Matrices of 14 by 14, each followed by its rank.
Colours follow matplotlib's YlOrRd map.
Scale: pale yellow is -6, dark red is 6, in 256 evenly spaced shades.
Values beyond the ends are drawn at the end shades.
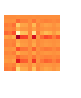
one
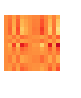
one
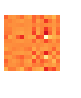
two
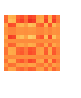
one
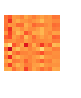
two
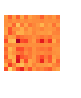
two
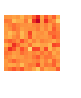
three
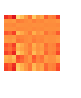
one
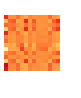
two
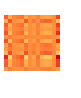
one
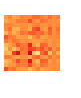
two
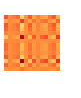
one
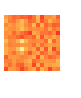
three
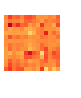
three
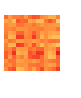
two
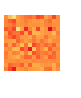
three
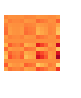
one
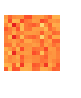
three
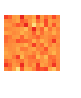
three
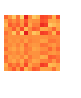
two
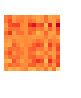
two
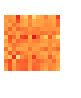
three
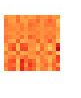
two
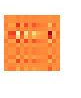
one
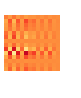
one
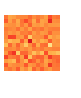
three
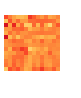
three
